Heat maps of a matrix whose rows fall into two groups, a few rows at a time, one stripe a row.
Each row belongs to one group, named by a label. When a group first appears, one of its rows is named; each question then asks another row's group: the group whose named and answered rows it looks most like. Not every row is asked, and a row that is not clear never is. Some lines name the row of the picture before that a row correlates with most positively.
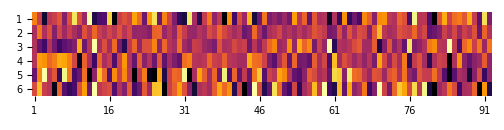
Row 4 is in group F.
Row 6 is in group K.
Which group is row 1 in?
F
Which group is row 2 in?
K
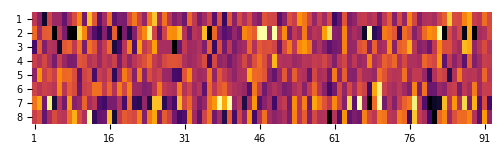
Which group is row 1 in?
F
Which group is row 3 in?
F
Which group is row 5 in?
F
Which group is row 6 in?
K
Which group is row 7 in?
K
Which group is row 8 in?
F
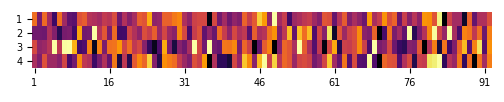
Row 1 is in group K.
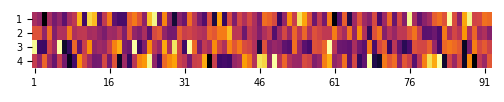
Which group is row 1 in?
F
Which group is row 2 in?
K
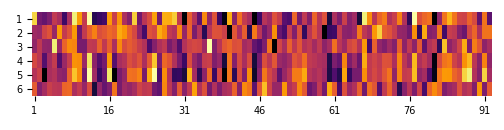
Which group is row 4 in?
F
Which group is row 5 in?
F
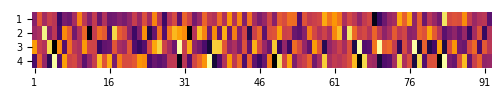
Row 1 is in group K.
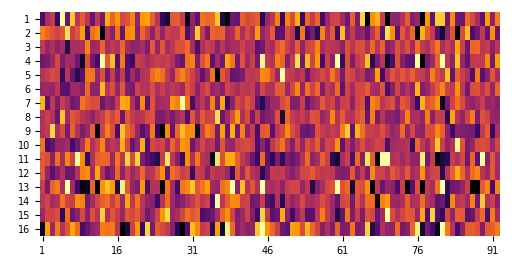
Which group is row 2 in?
F
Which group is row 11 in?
K
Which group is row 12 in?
F
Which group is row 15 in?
K
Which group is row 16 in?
F
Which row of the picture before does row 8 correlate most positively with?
4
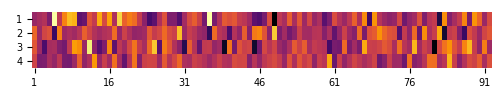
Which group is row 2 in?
K
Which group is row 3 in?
F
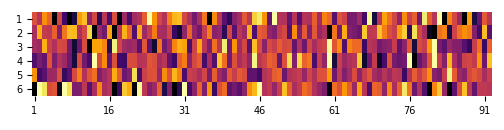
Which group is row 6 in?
F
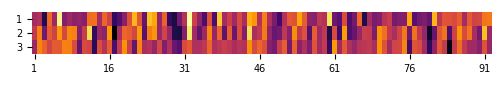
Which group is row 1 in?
F
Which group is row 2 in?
F
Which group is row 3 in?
F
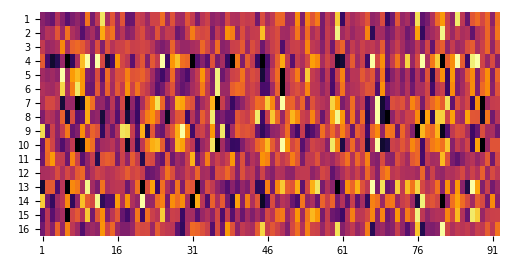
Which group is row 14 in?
F
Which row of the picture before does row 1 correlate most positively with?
1
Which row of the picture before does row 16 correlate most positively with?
1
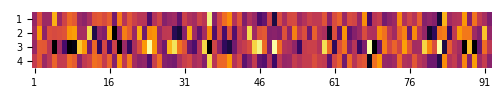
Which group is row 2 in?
F
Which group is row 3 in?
K
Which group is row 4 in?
K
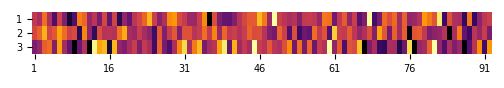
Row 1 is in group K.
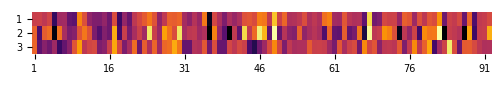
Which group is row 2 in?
K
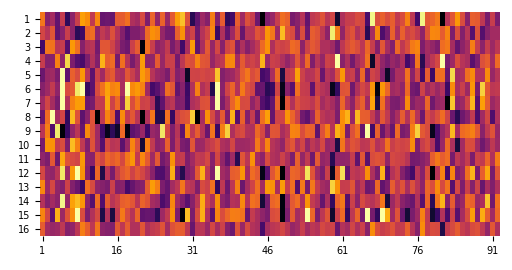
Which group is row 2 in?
K
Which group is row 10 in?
F
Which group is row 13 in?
K
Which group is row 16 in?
F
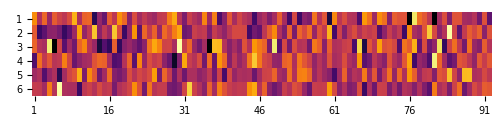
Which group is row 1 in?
F
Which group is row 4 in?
F
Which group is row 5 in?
F
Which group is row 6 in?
F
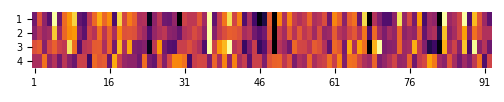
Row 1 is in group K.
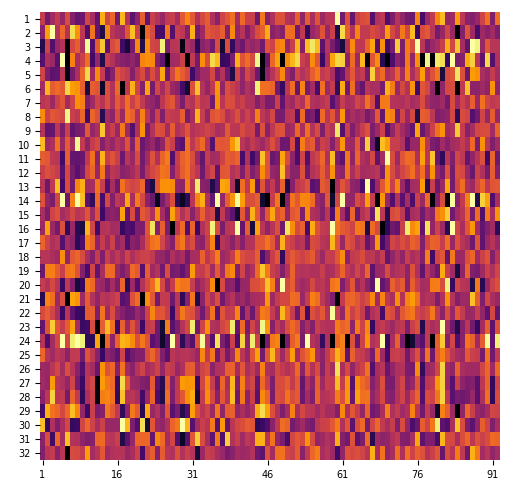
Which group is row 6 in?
F
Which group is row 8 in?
F
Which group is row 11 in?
K
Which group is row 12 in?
K
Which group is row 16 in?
K
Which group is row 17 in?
K
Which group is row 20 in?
K
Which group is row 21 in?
F
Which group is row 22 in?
K
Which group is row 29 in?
F
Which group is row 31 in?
F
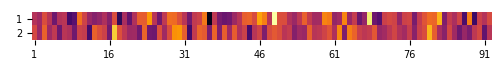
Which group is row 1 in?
K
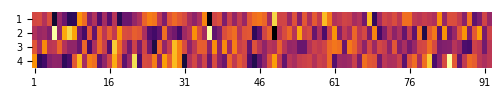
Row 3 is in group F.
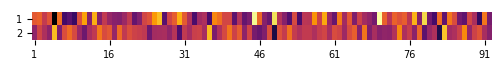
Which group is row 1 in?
K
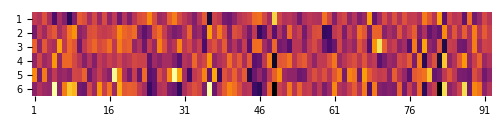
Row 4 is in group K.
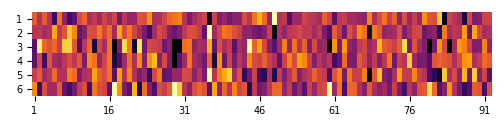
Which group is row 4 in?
F
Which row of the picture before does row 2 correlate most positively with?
6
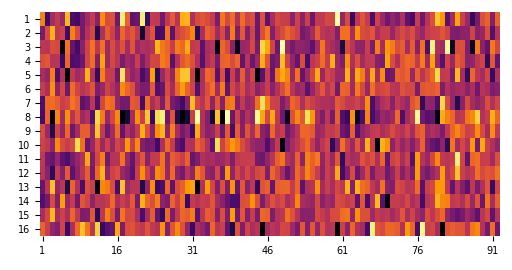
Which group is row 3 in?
K
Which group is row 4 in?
K
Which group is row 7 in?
F
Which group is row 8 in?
F
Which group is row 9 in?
F
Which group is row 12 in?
F
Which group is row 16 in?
F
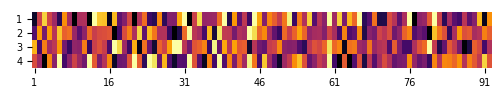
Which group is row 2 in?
F
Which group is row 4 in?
F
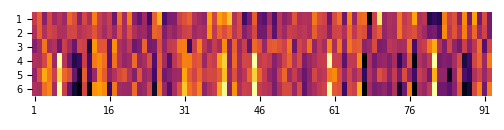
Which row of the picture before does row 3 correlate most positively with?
1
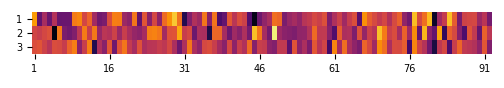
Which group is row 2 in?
K
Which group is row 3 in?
F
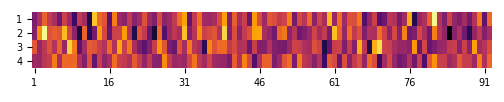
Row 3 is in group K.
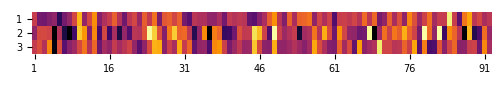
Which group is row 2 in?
K
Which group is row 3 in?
K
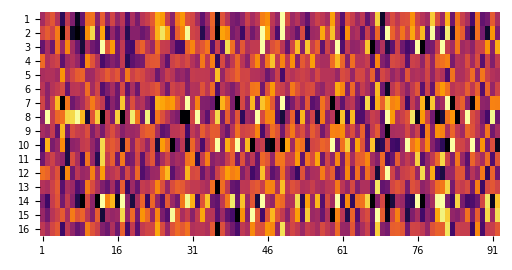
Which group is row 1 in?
K
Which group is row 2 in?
K
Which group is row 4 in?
K
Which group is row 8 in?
F
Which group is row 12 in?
K
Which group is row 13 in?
K
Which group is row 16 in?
K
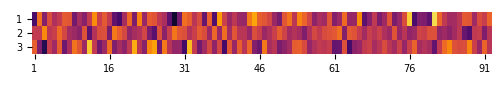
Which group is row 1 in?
F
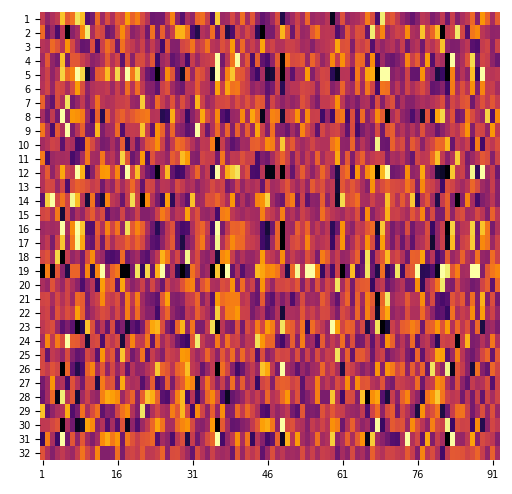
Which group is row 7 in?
F
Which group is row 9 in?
F
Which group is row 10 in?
K
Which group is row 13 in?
F
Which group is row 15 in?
K
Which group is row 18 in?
K
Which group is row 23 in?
K
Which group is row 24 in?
F
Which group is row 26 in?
K
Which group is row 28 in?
K
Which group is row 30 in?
K
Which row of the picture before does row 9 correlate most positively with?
3
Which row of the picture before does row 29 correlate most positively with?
3
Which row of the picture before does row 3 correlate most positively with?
2
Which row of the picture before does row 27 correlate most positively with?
2
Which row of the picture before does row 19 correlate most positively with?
1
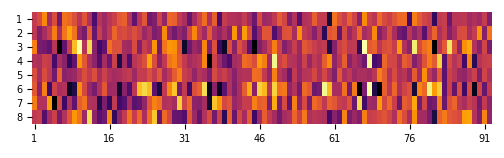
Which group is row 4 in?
K
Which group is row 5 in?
K
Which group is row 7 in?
K
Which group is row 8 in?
F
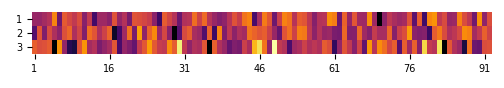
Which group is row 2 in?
F
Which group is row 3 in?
K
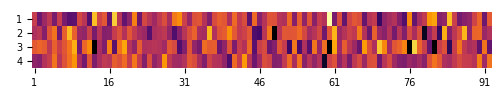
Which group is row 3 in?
F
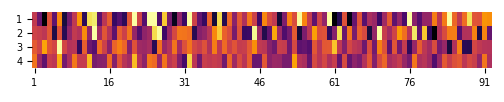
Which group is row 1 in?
F
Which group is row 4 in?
F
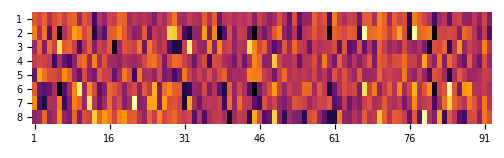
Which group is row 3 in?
F
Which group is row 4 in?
K
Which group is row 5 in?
F
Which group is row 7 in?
F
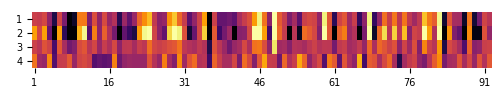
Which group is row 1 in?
K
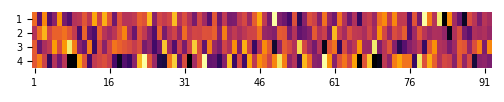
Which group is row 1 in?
K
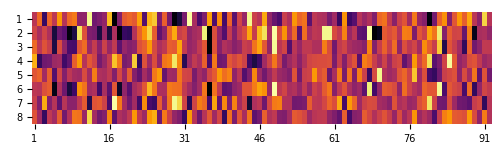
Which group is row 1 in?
F
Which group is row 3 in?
K
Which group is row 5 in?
K
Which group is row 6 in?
K
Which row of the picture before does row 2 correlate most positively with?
4
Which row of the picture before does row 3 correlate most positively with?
1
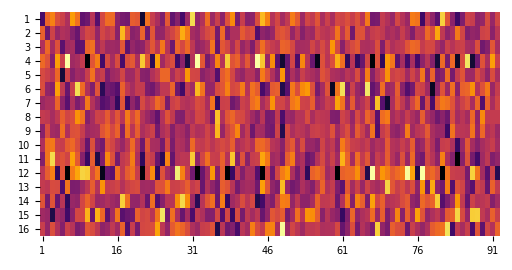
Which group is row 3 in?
K
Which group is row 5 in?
K
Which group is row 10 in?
F
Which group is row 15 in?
F
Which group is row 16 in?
K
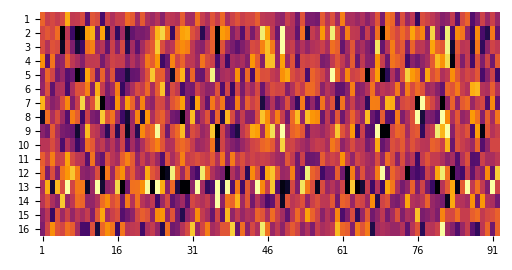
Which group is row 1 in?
F
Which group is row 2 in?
K
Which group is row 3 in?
K
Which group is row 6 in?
F
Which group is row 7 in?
F
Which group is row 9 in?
K
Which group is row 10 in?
K
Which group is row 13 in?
F
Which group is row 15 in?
F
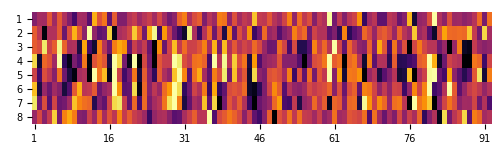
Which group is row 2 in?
F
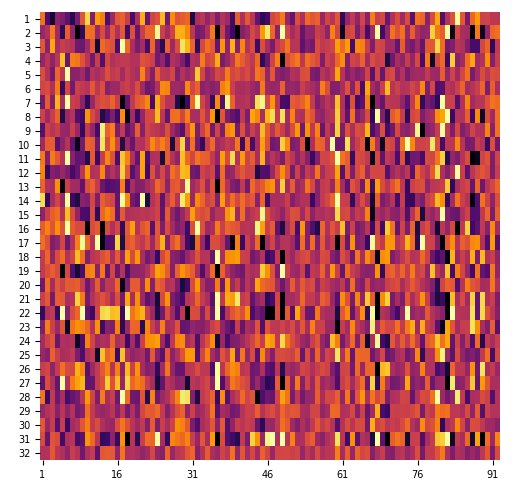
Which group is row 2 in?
K
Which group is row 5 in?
F
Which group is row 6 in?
K
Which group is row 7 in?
F
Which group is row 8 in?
K
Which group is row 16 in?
F
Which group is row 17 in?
F
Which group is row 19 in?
K
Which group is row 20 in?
F
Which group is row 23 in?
F
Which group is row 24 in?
K
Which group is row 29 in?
K
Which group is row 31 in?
K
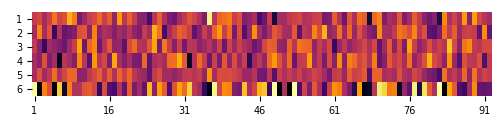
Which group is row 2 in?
K
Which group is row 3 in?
F
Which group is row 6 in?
K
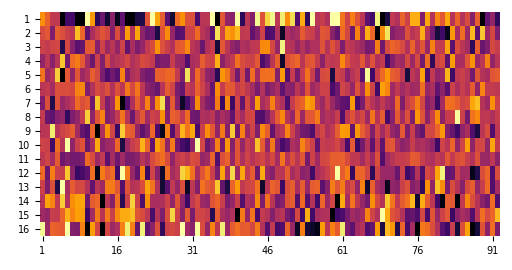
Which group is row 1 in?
K
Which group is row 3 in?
K
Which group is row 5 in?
K
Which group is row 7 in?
F
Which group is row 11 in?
K
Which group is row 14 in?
F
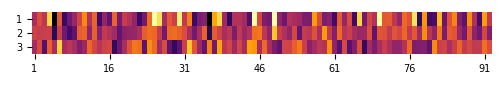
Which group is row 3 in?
F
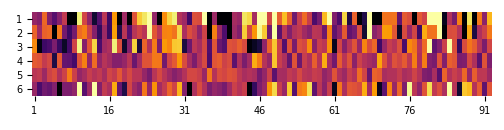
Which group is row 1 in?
K
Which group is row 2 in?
K
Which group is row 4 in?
K
